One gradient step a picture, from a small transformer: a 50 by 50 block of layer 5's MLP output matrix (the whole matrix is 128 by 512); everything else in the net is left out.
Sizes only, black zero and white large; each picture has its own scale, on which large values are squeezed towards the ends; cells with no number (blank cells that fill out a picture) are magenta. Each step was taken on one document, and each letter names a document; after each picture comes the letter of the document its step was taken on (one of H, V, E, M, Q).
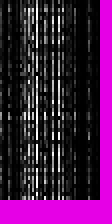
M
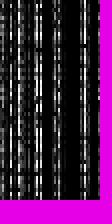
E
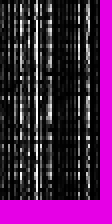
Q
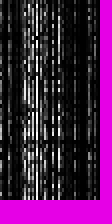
M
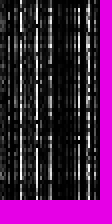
Q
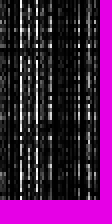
Q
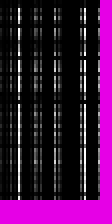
E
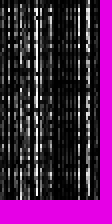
Q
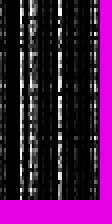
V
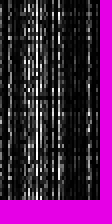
M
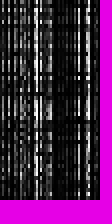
Q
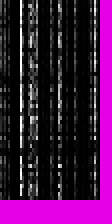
V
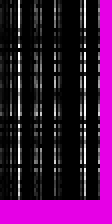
E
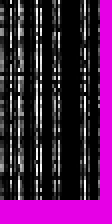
E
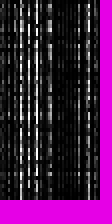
Q
